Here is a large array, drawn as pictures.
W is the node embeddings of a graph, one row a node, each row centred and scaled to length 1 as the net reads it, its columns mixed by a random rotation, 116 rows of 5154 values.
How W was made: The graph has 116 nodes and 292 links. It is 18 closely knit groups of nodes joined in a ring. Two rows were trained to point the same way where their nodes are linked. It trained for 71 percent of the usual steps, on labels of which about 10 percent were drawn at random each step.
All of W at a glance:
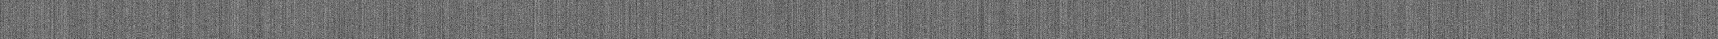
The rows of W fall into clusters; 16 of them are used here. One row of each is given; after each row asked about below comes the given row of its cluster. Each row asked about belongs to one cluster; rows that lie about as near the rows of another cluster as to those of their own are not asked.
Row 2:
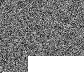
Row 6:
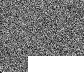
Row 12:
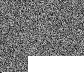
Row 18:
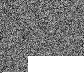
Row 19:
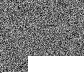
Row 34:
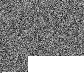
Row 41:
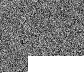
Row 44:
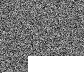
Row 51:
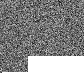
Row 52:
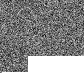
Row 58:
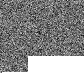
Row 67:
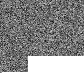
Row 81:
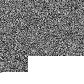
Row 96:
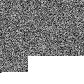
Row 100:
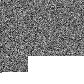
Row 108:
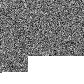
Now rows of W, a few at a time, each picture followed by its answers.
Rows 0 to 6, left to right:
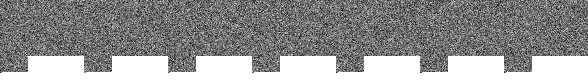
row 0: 96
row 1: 58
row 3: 2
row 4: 52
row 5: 12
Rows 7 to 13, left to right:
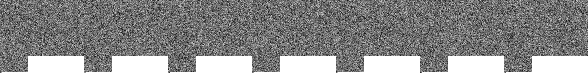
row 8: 58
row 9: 51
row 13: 51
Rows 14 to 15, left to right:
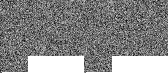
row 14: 96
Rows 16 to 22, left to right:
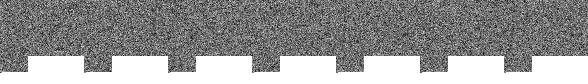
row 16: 52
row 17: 81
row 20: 34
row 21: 44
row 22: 34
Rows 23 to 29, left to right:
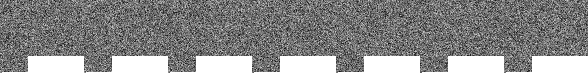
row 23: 51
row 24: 58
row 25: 67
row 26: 51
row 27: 41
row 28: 44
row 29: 100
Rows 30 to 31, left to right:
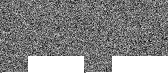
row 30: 44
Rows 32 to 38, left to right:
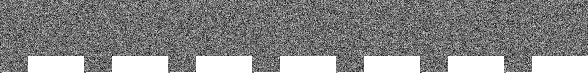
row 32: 108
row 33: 44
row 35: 51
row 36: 58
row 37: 44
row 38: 52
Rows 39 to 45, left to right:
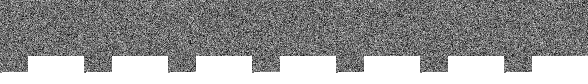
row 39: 34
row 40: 2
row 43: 41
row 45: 52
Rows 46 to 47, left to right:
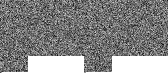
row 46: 81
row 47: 19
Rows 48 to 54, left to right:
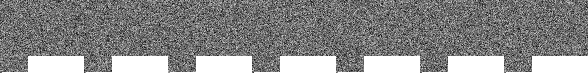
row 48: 44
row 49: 96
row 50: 58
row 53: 19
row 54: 108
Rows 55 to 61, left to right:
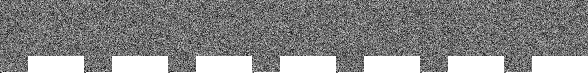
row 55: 12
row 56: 19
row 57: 41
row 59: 6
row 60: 67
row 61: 2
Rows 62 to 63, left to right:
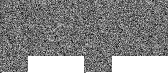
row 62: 67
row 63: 108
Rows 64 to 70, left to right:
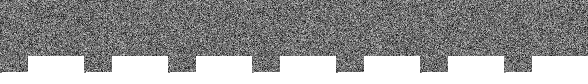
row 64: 41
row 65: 2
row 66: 19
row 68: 96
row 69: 100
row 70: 58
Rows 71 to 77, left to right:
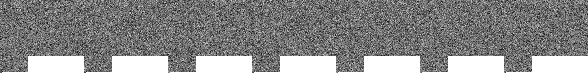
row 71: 18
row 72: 6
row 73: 52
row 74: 6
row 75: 108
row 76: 108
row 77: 58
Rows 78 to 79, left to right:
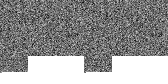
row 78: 34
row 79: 34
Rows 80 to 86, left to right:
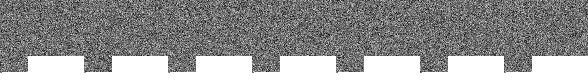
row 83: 34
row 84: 2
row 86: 34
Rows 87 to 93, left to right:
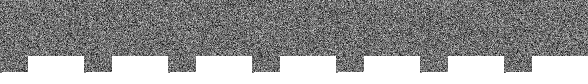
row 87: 81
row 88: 19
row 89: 19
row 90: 6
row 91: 67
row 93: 12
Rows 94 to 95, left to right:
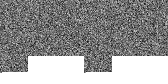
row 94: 19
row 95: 81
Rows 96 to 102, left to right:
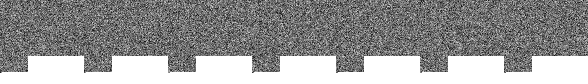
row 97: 96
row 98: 67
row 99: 52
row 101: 2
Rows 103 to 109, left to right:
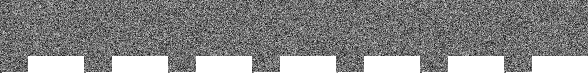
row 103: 44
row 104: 12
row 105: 67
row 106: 96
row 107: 52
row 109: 2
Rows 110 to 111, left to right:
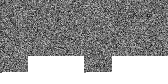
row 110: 100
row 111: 41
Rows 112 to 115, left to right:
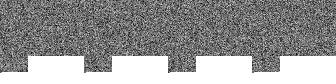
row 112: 96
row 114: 18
